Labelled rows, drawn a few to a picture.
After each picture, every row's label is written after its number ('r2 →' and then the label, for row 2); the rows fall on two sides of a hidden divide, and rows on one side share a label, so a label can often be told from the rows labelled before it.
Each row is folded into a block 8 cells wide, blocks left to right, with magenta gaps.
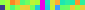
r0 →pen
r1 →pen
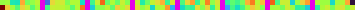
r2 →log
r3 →pen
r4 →pen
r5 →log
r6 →pen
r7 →pen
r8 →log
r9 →pen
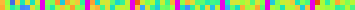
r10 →log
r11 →pen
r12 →log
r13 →log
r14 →pen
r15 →pen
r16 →pen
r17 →log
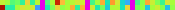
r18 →log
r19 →pen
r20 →pen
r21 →pen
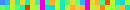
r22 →pen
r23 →pen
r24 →log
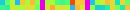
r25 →pen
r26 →log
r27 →pen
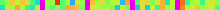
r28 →pen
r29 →pen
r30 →log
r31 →pen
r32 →log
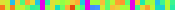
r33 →log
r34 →pen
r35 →pen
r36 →log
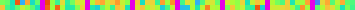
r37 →log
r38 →log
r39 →pen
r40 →log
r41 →pen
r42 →log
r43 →log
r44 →pen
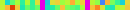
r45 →log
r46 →pen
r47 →log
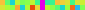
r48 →log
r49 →pen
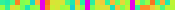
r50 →log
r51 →log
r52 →pen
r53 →log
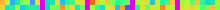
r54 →log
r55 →pen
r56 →log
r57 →pen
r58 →log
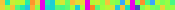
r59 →log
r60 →pen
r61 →log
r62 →pen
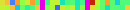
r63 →log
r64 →pen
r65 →log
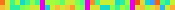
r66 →log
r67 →pen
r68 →log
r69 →log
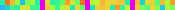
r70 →pen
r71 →log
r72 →pen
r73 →log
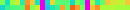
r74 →pen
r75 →pen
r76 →log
